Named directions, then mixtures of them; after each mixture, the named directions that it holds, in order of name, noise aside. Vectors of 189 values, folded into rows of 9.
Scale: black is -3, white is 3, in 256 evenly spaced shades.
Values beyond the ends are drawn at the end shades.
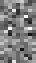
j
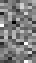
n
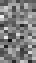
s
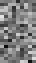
s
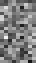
s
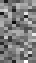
j, n, s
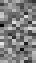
j, n, s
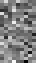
j, n, s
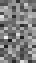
s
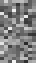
j, n, s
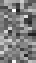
j, s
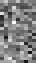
n, s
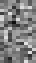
j, n, s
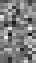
j, n, s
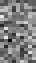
s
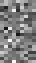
j, s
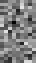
j, n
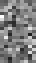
j, n, s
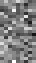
j, n, s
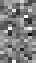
j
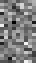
n
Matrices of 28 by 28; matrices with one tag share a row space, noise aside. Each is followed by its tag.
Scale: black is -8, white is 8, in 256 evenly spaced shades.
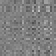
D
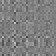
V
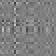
V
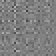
V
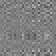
D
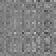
D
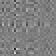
V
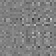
D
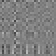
V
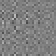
V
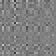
V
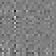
V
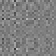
V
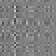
V
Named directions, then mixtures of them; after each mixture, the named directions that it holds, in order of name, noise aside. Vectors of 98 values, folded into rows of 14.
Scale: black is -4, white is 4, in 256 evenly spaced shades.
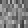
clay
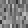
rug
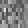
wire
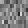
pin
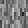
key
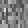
wire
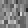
clay, pin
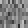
clay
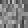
clay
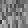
rug, wire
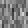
key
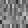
rug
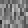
key, rug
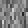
key, pin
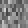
wire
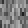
key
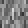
key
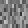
pin, rug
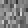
clay, pin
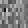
wire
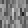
key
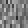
clay, rug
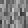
key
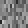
rug, wire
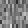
rug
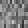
clay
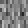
key, wire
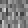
key, wire
